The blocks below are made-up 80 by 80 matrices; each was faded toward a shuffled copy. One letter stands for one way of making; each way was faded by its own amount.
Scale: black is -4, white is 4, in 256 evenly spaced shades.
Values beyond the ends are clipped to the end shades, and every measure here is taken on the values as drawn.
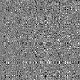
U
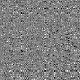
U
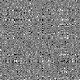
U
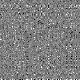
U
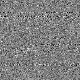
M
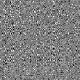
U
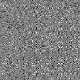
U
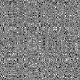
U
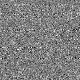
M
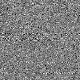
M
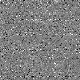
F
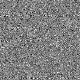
M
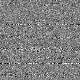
M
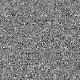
M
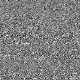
M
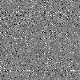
F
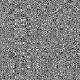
U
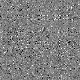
F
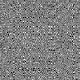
U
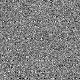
M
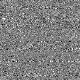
M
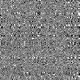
U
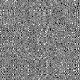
U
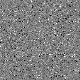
F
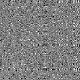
U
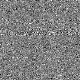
M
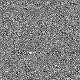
M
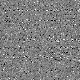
F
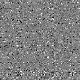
F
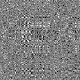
U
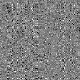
U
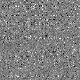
F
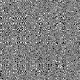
U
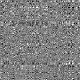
U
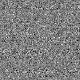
M
